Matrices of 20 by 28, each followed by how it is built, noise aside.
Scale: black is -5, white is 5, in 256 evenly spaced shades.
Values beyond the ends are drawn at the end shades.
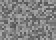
noise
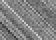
Toeplitz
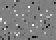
sparse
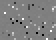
sparse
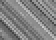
Toeplitz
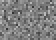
noise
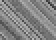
Toeplitz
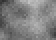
smooth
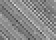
Toeplitz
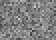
noise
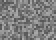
noise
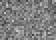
noise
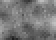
smooth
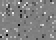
sparse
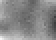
smooth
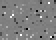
sparse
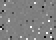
sparse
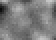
smooth
